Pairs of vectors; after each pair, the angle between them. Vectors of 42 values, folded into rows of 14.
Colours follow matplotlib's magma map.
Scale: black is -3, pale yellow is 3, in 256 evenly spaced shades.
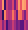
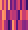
orthogonal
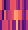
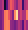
partly aligned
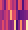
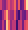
partly aligned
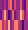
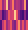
partly opposed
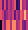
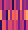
partly aligned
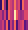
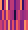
nearly opposite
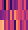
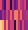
nearly parallel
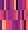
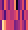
nearly parallel
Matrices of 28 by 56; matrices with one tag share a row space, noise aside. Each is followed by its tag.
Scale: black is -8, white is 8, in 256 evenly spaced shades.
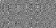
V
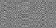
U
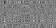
U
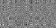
V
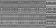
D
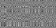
U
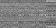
D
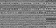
D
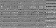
D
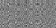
V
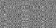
U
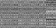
D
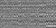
D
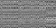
D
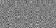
V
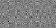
V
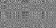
U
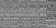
D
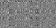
V
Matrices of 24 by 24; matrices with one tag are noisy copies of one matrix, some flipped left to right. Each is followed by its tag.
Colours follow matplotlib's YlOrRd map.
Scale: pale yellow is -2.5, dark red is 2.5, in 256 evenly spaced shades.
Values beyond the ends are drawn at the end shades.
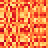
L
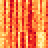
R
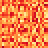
L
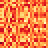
L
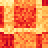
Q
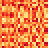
L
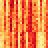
R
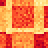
Q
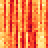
R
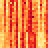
R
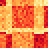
Q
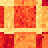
Q
